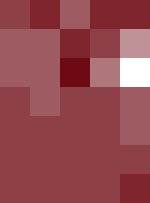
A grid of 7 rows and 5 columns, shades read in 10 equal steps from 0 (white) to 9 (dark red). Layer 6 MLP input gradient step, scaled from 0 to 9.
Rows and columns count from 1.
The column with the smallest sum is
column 5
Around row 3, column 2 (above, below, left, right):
6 6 6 9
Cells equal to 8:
5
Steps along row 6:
same same same same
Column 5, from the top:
8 4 0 6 6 7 8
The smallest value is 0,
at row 3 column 5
